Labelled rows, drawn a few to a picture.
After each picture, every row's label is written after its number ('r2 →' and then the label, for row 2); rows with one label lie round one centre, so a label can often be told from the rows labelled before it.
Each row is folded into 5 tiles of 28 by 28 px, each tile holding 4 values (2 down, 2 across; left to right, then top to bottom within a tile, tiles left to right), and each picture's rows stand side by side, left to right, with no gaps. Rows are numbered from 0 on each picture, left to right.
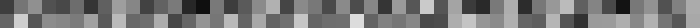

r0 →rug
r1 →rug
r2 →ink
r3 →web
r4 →web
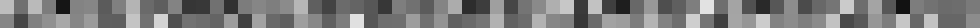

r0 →web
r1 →rug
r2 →ink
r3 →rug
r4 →web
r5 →web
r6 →web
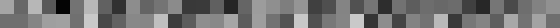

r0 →web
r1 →rug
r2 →ink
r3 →rug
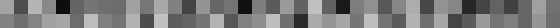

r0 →web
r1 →ink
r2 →web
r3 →rug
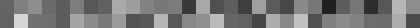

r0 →rug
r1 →ink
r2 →rug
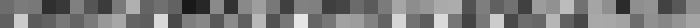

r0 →rug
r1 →rug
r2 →rug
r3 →ink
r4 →web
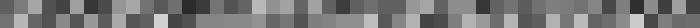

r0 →rug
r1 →rug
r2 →web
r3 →web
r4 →ink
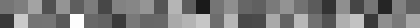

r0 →ink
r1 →web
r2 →ink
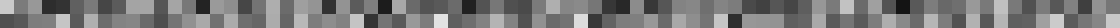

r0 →web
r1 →web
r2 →ink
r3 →rug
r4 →rug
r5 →rug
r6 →web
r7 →ink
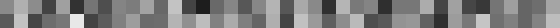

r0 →ink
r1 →web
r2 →ink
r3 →web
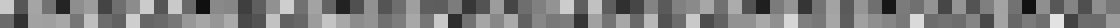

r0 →web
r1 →web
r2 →web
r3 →rug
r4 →web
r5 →web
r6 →ink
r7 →ink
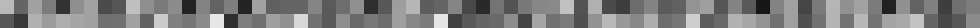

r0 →web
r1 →ink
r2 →rug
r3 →rug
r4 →web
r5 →web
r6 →ink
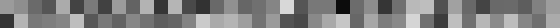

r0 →ink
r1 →web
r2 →web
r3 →web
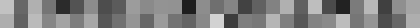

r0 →web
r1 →ink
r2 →web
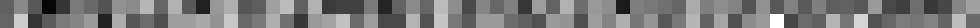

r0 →rug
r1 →web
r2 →web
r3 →ink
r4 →web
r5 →ink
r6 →rug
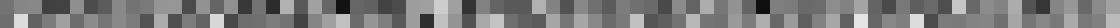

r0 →rug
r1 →ink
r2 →web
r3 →ink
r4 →ink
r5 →web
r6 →ink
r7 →web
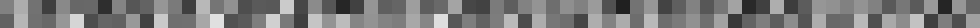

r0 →ink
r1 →ink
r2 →web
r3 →rug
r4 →web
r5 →rug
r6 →ink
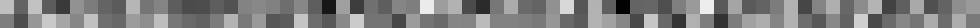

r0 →web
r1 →rug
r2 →ink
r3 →web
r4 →web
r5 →web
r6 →rug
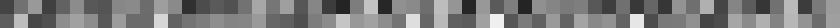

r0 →rug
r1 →rug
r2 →web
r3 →ink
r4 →ink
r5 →web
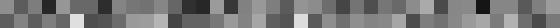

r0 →ink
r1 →rug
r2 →rug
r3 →web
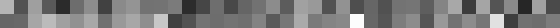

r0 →web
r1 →rug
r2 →ink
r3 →ink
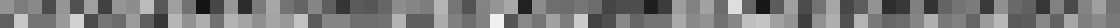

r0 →ink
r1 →web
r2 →rug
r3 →ink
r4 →rug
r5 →web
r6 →rug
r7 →rug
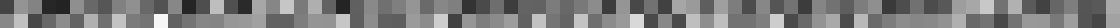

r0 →rug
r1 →rug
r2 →web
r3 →rug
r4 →ink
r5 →ink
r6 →rug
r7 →web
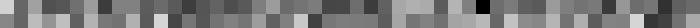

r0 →web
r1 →rug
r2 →rug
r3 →web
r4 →ink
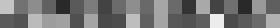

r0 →web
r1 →ink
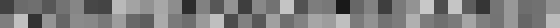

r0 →rug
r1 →ink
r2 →web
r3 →web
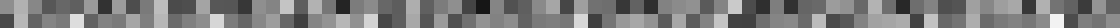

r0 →ink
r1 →ink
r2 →web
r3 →rug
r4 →rug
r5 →rug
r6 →web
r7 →ink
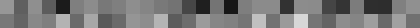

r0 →web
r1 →rug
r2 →rug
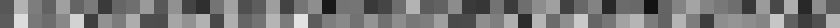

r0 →ink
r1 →web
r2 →rug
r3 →rug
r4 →rug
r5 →ink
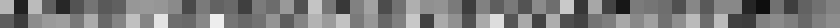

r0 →web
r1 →ink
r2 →web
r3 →ink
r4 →web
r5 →rug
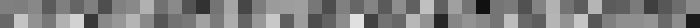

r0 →ink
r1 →web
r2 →ink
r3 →web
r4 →rug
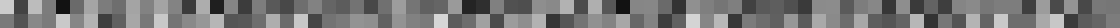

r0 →web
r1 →ink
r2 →rug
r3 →rug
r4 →web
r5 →rug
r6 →ink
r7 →ink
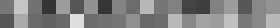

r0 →ink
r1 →web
